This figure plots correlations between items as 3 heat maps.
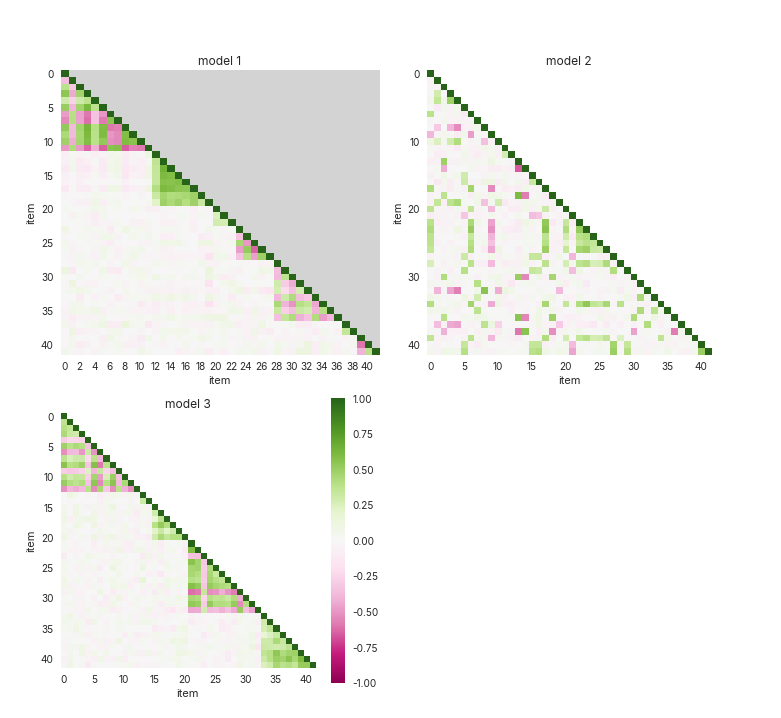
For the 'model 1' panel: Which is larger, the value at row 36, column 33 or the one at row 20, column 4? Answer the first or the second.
the first
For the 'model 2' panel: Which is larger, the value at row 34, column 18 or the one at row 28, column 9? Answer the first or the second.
the first
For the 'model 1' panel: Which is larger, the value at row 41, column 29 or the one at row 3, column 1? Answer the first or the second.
the first
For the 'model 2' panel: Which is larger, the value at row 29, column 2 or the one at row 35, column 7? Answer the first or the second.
the second
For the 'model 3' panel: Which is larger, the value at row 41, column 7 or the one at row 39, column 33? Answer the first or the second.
the second
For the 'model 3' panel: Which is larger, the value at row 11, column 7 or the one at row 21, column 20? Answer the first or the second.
the first
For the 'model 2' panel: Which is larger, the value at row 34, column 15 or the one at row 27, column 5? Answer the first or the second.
the second
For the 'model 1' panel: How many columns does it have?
42
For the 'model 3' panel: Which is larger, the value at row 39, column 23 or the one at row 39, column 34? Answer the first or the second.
the second
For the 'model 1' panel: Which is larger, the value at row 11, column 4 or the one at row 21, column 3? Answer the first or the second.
the second
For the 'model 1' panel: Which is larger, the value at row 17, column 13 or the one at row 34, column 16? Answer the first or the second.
the first
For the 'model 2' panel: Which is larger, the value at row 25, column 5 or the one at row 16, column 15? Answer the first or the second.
the second
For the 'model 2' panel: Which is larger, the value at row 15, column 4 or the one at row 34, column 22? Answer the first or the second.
the second
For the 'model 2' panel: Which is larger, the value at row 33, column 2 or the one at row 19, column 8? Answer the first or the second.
the first
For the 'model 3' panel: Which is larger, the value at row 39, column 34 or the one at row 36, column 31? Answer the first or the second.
the first
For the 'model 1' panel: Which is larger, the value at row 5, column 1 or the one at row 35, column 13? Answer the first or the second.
the second
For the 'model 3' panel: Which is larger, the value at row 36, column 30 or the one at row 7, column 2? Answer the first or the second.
the second
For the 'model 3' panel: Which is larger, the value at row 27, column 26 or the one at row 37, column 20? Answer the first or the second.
the first
